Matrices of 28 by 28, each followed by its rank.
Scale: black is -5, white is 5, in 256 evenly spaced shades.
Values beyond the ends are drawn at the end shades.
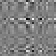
two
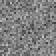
full rank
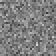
full rank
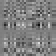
two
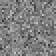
full rank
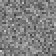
full rank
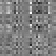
two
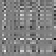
two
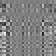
two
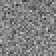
full rank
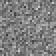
full rank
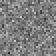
full rank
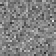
full rank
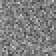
full rank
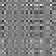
two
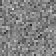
full rank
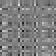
two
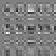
two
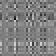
two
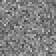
full rank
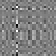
two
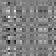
two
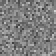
full rank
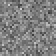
full rank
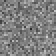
full rank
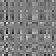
two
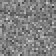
full rank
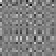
two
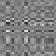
two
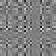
two
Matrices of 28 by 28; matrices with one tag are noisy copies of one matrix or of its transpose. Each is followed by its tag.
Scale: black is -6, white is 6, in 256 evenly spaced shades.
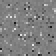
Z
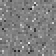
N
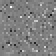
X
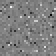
X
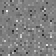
X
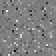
X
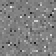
X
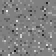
X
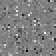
Z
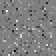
X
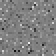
N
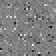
Z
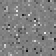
Z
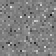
X
